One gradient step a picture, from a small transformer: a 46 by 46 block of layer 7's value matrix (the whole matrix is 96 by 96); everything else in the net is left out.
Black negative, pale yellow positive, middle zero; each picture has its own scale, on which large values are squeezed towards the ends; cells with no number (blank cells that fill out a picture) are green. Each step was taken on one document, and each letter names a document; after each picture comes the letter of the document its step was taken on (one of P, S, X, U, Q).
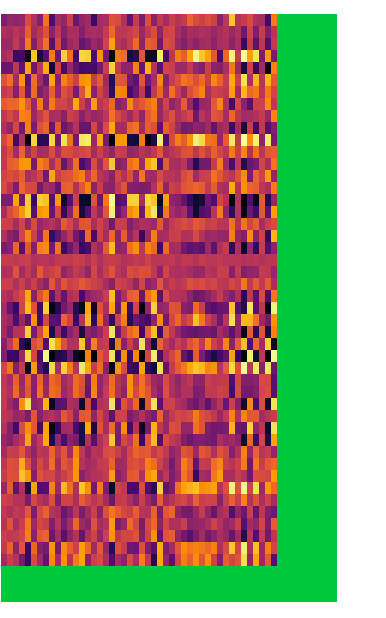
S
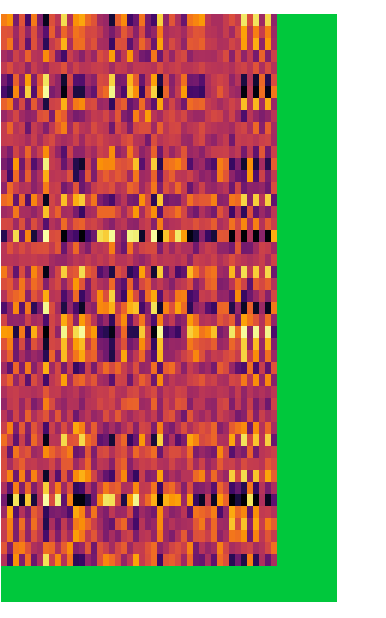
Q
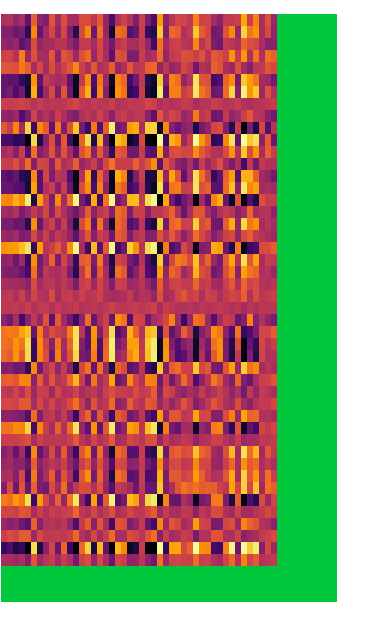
S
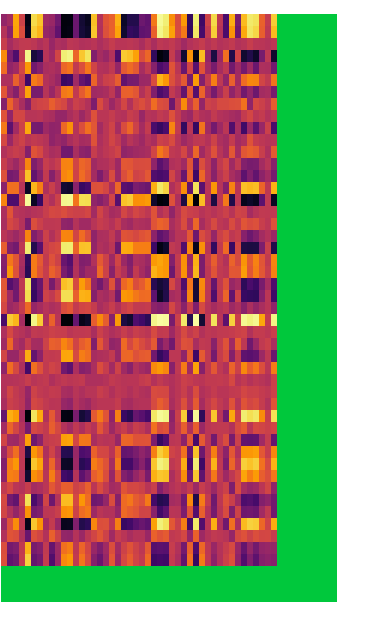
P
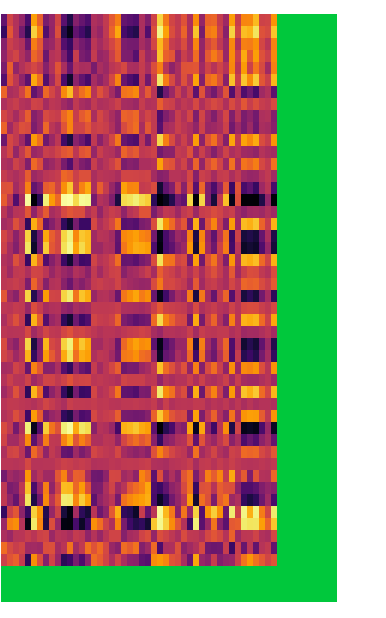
P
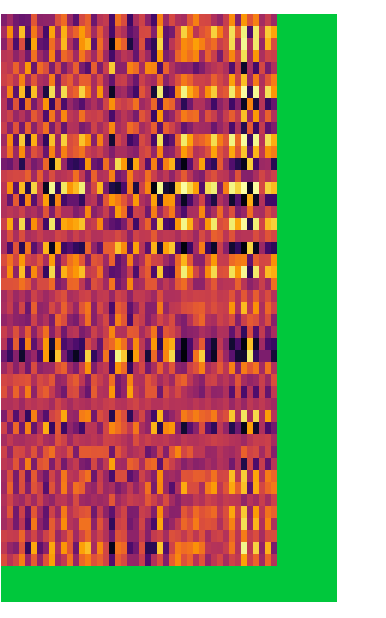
S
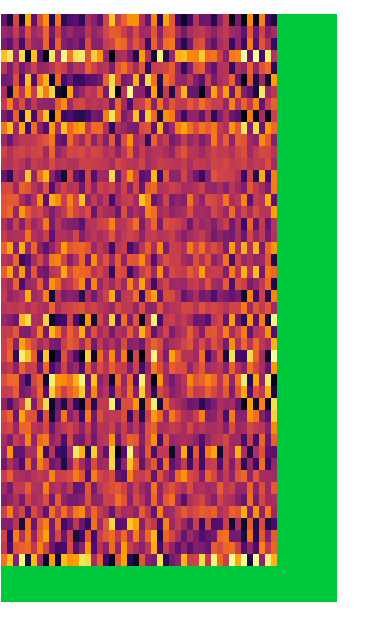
S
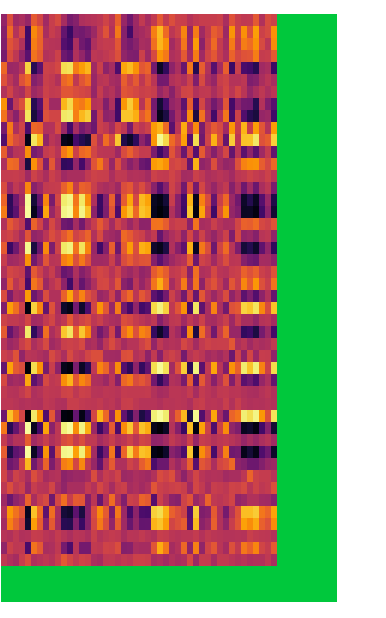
P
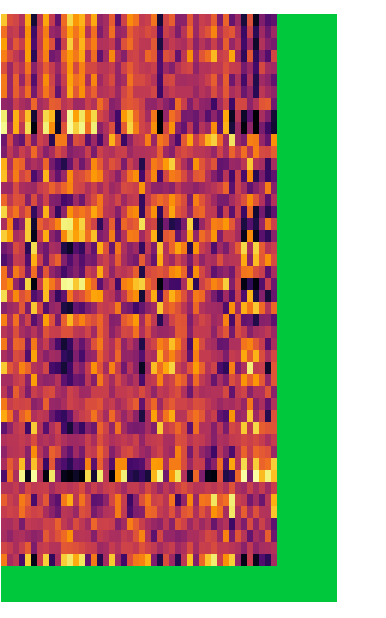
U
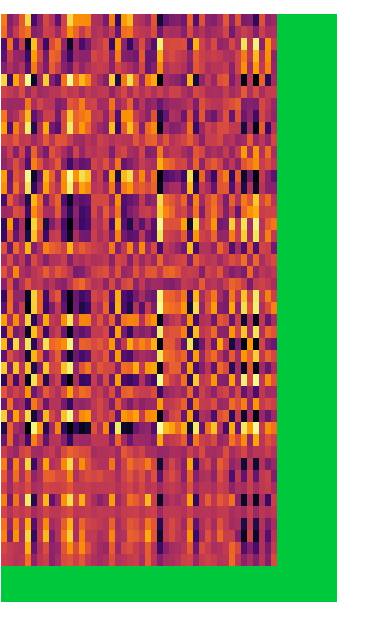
U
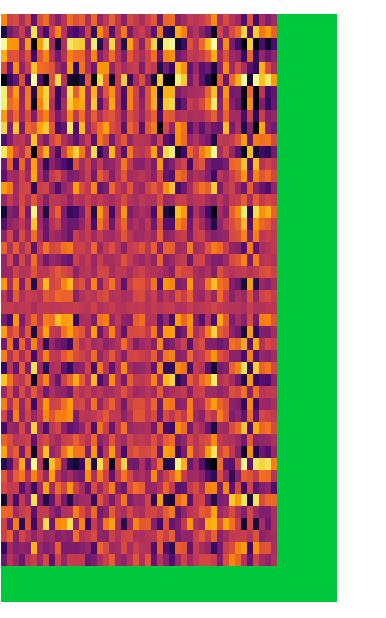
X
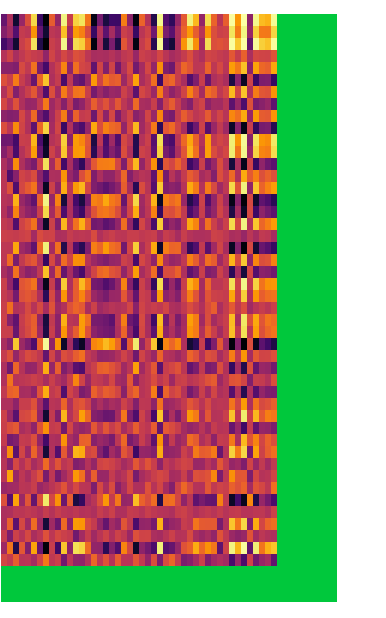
Q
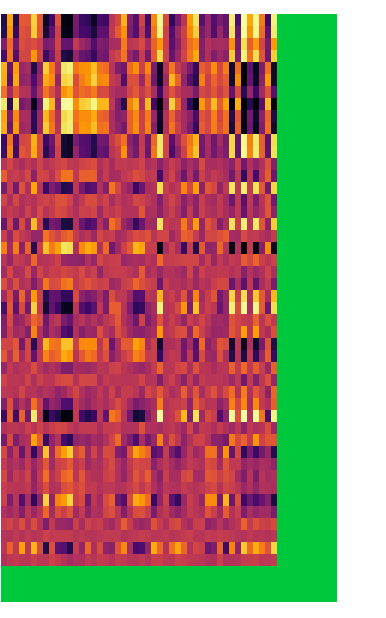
U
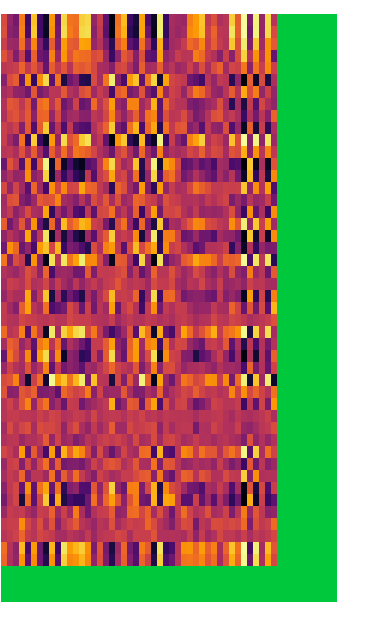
S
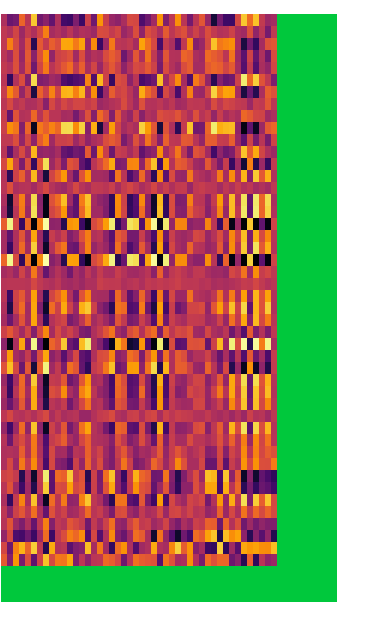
X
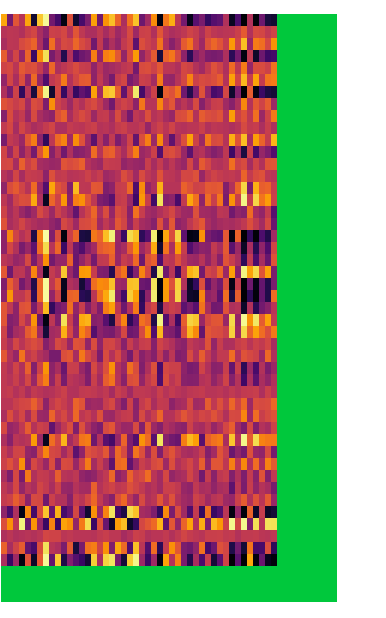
Q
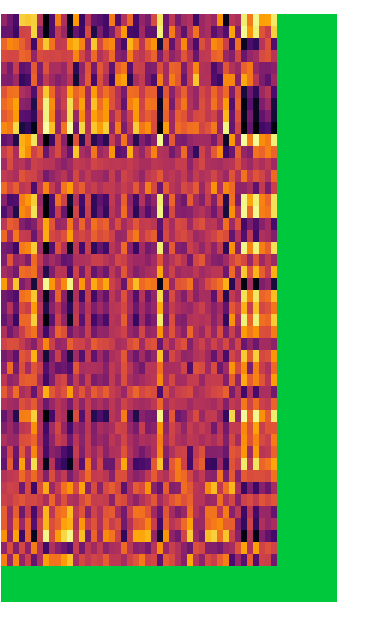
X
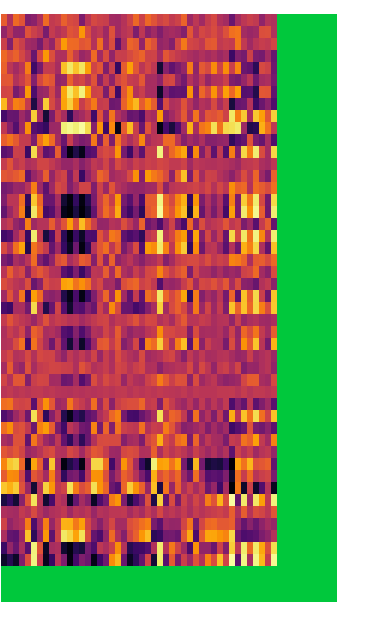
U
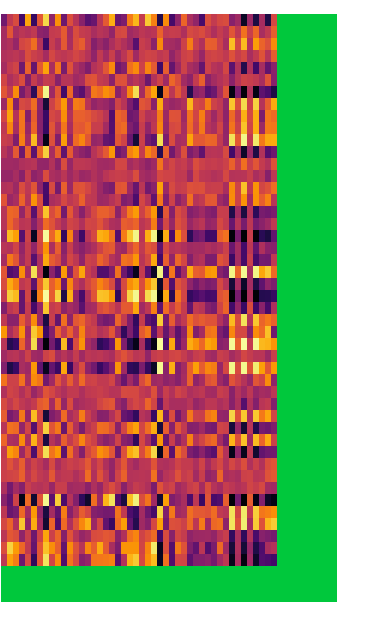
Q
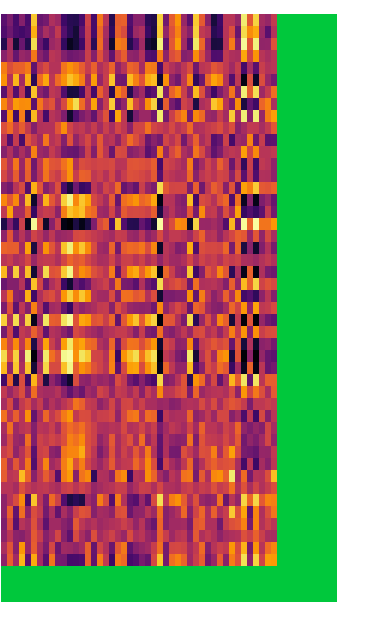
U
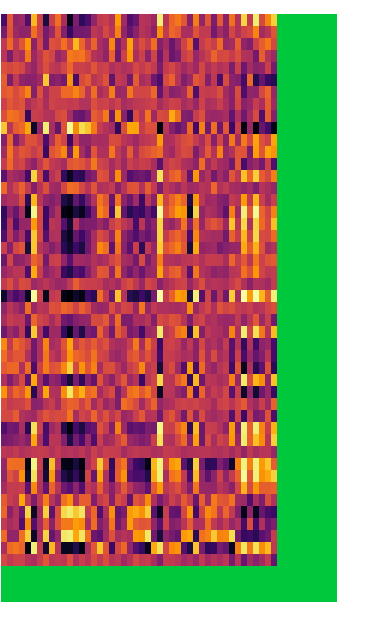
U
